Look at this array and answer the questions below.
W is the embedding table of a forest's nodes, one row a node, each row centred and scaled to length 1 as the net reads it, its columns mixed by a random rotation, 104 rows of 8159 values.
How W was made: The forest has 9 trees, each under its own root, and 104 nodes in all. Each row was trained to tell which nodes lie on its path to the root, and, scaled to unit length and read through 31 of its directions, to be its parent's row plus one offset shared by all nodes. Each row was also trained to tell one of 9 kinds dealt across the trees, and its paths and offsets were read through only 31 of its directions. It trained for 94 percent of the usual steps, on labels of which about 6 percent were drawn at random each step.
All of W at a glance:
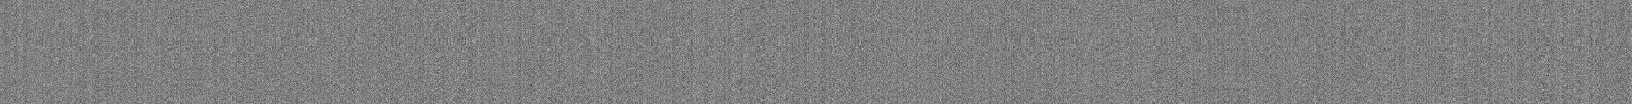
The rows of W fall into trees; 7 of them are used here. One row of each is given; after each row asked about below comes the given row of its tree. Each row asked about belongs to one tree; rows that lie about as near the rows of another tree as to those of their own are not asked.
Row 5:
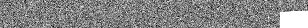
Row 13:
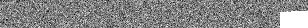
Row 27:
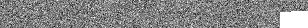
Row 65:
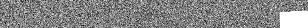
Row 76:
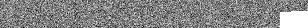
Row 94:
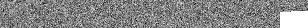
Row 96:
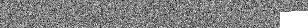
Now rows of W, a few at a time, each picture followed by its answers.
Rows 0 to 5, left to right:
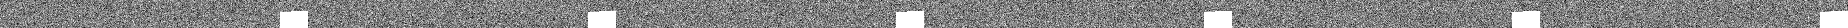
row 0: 5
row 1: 65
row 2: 27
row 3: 94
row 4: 65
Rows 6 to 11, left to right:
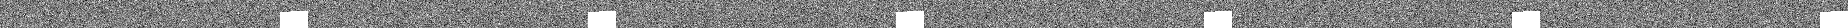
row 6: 76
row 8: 65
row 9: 27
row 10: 96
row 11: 76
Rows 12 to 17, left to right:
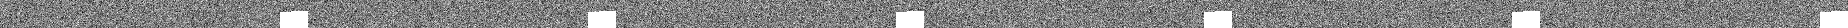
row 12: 96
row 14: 94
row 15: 27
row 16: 5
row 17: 96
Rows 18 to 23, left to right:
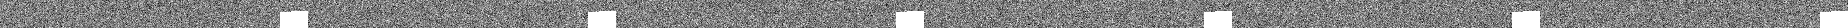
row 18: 96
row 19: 27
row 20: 94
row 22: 65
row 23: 96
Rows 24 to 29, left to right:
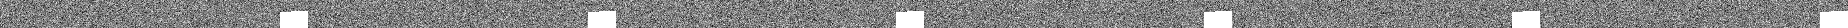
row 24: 96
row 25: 27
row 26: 76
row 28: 94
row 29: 76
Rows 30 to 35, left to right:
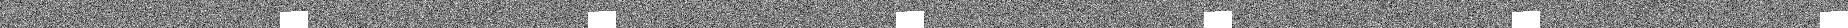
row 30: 94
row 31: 13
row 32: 76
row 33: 65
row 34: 96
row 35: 76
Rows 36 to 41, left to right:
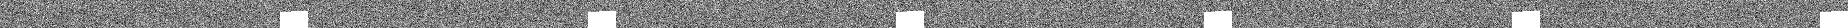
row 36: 27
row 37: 5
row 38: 65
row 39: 65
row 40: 65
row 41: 5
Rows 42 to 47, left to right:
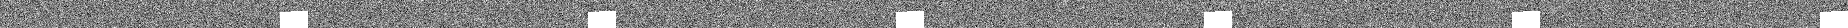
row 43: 27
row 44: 65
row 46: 94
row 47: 94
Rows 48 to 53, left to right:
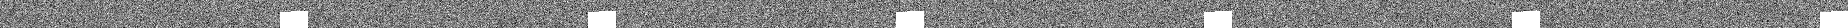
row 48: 96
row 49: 96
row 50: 96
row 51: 94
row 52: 65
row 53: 27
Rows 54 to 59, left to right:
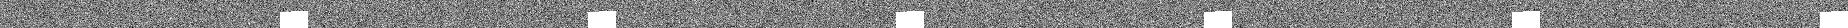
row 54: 13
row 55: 13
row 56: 13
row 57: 76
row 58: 94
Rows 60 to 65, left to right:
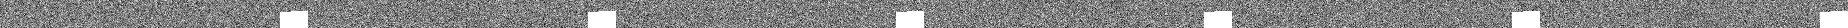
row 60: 76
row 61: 96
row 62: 27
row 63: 76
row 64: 65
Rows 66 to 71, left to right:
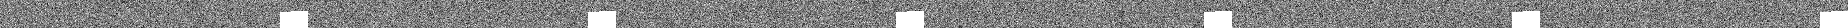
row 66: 76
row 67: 13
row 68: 13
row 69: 94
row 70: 65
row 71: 27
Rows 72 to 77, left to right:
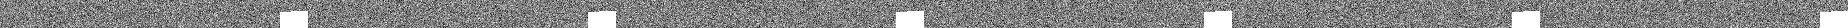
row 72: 94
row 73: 96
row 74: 76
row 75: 65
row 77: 27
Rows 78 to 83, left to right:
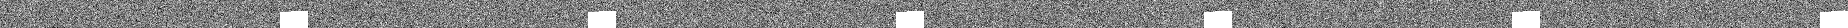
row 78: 94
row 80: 94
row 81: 96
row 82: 13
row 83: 5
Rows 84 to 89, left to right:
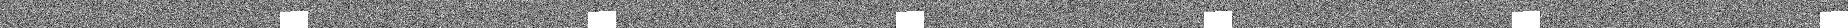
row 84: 5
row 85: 5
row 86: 94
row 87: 27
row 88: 65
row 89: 96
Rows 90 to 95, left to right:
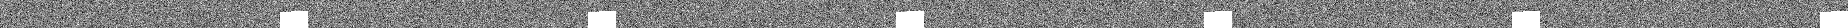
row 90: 96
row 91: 76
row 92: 5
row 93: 13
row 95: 65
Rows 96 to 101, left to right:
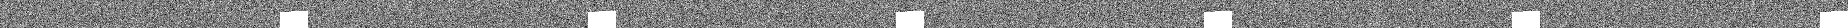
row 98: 65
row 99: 94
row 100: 13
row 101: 96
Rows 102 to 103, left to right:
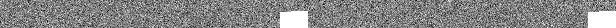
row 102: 96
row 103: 65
